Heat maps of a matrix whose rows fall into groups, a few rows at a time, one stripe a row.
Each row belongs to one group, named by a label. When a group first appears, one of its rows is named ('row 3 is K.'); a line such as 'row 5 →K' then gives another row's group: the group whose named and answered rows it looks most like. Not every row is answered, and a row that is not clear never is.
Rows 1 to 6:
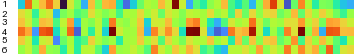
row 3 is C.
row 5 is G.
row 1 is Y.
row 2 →G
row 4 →C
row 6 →C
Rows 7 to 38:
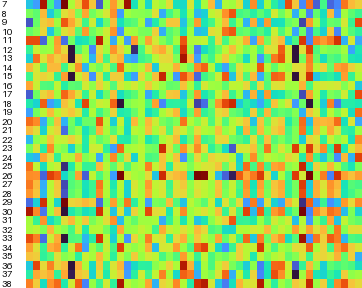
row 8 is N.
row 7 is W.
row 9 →W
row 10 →N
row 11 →G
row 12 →Y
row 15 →Y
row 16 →G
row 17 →W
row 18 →N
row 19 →W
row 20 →G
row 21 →G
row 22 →W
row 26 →C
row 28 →G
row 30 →G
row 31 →N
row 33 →G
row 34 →C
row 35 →G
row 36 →Y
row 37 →Y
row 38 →C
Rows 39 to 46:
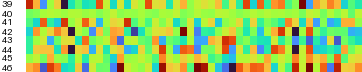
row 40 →W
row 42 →Y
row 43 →N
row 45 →C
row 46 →C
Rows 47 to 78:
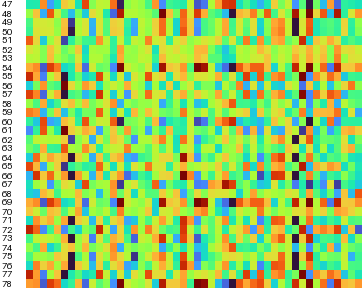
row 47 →N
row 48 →C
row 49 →Y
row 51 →G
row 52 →C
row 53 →C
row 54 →C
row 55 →G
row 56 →W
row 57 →G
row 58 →N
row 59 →G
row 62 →Y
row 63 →W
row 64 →Y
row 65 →G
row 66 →Y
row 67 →N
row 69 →C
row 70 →C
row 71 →Y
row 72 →G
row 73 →Y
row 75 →Y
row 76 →Y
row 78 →C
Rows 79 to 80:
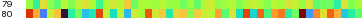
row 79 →W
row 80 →G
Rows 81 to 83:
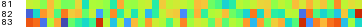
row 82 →W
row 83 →G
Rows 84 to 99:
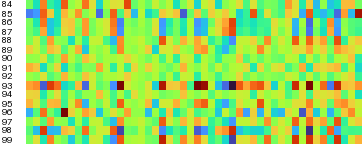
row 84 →W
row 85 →W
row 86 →N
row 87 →N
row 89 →C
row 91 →G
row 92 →W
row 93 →C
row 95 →C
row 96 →W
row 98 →N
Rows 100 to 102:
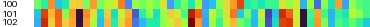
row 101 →Y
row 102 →Y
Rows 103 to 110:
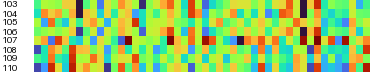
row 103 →Y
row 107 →C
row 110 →W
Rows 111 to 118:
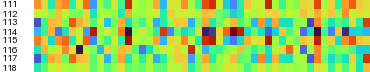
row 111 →C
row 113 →W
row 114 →N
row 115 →C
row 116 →Y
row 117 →W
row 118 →W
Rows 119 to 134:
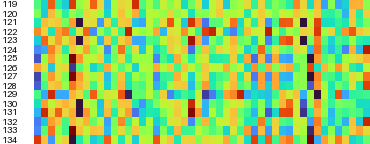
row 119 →W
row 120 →W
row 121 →Y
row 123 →Y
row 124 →W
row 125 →W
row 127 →W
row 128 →W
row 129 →N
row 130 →Y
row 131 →Y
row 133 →W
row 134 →G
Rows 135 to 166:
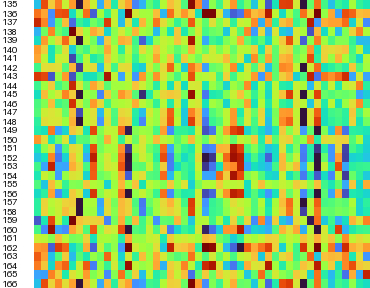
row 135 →Y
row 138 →W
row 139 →Y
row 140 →G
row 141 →G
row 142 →Y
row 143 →G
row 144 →W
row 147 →Y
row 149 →N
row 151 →N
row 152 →N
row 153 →N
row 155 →W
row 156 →N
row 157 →Y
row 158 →Y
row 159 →W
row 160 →N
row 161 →C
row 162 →C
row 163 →G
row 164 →C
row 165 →W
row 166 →Y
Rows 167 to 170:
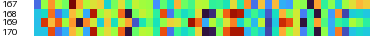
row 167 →W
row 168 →N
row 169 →Y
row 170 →N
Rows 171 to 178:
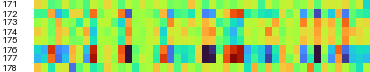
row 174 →C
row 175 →C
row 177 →N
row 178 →G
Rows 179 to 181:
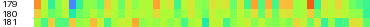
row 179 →G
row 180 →G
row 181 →W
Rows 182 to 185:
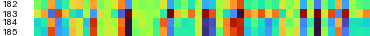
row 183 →C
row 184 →N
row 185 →N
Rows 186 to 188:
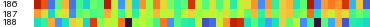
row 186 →G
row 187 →G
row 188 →N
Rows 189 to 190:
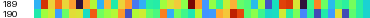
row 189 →Y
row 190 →N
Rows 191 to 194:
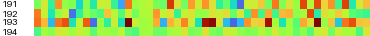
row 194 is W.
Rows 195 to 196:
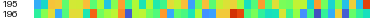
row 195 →W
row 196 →N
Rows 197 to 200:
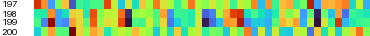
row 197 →G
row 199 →N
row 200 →W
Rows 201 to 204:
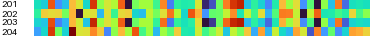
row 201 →N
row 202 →Y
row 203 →N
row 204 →W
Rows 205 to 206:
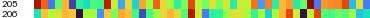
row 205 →G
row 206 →Y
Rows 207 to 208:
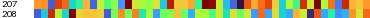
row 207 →C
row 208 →W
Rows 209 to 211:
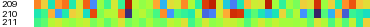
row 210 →N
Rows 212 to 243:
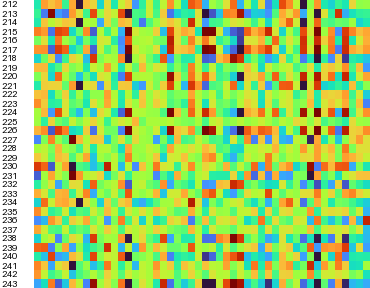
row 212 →Y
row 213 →N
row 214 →Y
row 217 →C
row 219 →G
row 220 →C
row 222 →G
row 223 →G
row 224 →C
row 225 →W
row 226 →C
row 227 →W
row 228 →C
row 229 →C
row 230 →G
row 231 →W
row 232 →N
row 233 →C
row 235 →G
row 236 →W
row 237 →G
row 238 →N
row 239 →G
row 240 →N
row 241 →G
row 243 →N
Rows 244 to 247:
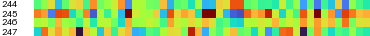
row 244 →N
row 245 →C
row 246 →C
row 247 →Y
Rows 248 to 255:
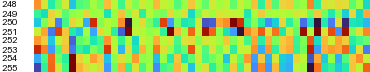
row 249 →W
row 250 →N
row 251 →C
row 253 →G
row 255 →W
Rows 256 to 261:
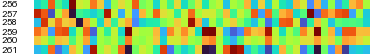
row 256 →W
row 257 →G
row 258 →Y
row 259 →C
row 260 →C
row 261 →N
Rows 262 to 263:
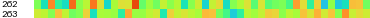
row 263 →C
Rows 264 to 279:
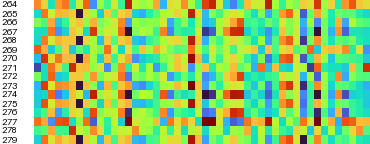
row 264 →C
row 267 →N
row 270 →Y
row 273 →Y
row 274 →N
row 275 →Y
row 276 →N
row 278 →W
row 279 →Y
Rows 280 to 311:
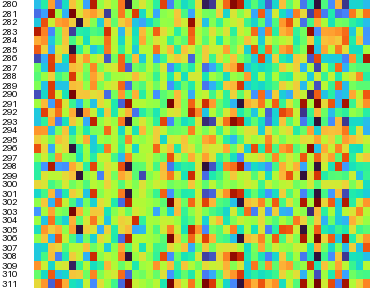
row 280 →N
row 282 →Y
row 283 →G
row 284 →G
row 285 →G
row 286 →W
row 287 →N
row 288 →W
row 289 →N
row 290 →W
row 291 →C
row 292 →Y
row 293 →N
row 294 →G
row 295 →C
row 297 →C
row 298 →N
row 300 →G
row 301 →N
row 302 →C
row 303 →W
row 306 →C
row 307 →W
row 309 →G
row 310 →N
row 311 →C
